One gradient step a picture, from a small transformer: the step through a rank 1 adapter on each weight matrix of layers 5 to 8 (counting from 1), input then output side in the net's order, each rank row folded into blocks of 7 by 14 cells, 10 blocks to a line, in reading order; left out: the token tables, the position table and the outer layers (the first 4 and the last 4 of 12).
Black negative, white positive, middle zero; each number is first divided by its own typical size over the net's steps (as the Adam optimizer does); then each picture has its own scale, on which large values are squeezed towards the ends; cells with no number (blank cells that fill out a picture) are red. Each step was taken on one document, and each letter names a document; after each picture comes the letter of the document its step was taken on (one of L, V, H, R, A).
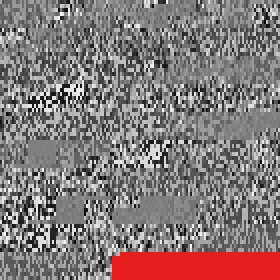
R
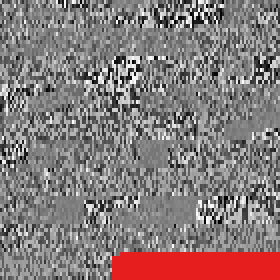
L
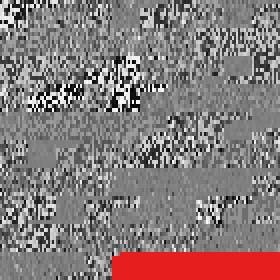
L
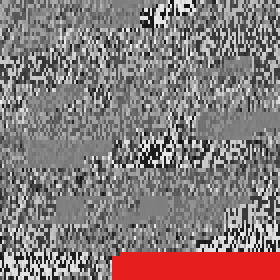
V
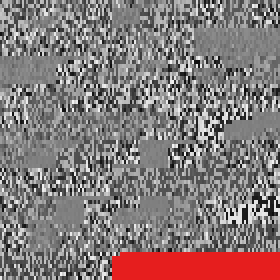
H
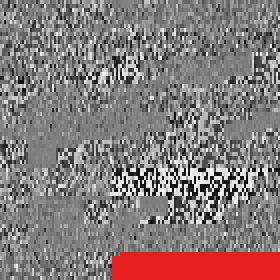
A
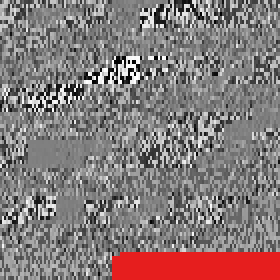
L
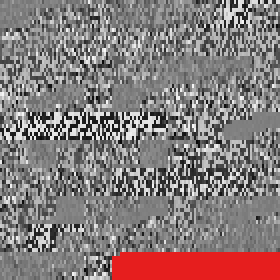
H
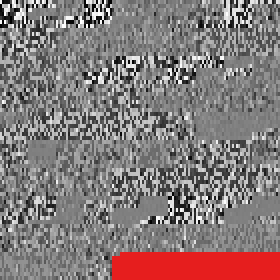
A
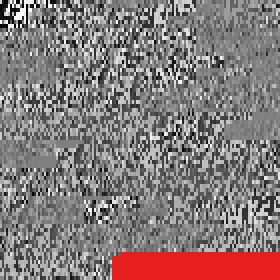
A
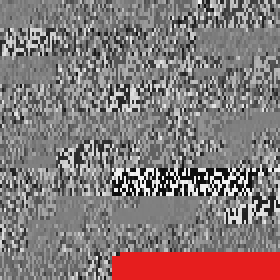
H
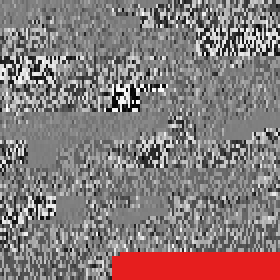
L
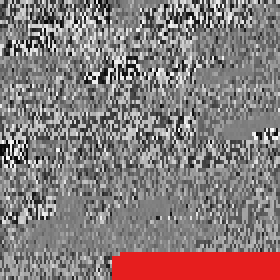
A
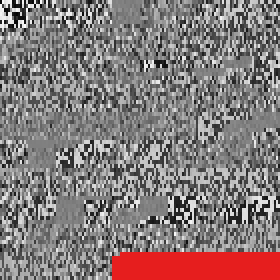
R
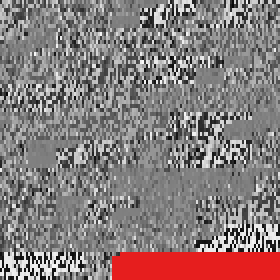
V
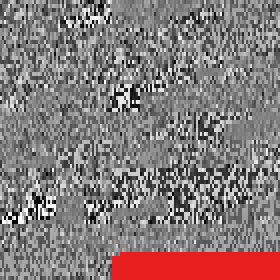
A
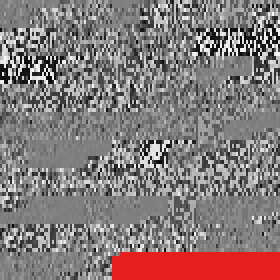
R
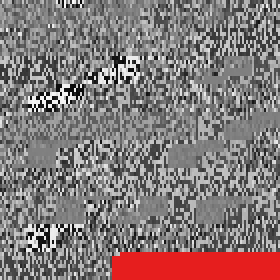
R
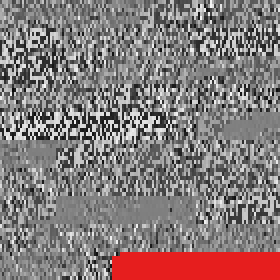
H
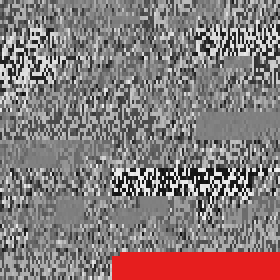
V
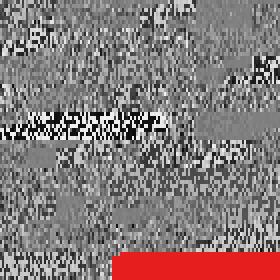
V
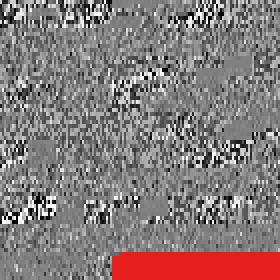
L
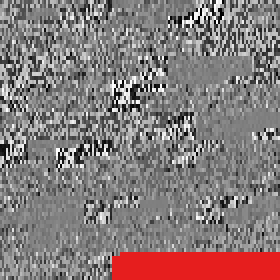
L
